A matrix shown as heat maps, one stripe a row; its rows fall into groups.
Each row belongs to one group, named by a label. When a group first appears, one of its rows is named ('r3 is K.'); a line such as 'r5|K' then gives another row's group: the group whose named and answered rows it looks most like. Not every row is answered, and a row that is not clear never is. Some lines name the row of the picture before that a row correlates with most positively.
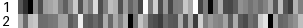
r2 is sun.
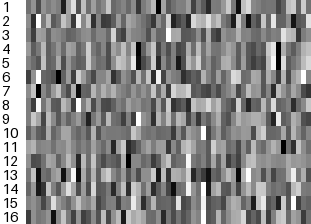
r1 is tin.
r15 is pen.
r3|pen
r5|sun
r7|tin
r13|tin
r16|pen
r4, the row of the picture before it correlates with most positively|2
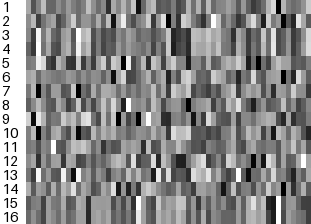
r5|pen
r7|tin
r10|tin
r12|sun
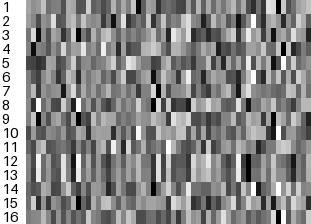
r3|tin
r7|tin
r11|pen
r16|sun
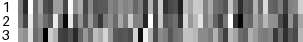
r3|pen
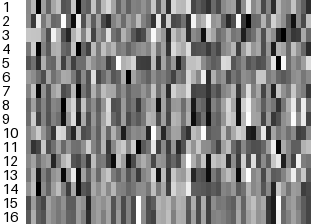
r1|tin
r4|tin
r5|sun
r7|tin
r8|tin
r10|pen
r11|sun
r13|tin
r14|tin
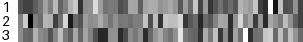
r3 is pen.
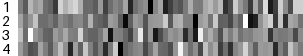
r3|sun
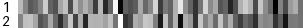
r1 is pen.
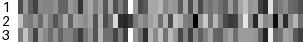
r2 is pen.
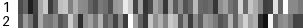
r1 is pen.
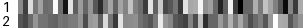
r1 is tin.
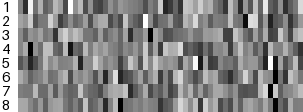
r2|pen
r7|sun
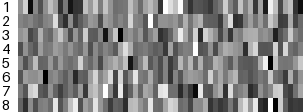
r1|tin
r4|pen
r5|sun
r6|pen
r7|pen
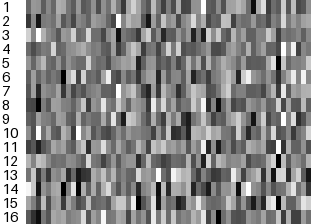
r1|pen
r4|pen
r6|tin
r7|sun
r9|pen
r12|sun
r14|tin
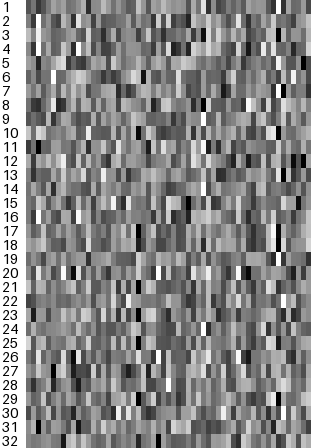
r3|sun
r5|tin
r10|sun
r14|pen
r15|pen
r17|sun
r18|sun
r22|pen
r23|sun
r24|pen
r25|sun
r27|pen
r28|pen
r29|sun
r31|tin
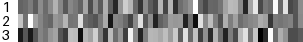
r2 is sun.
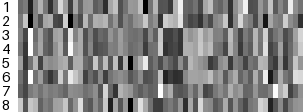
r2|tin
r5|sun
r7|pen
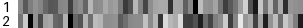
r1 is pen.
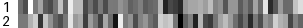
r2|pen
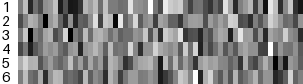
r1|tin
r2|pen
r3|tin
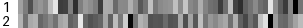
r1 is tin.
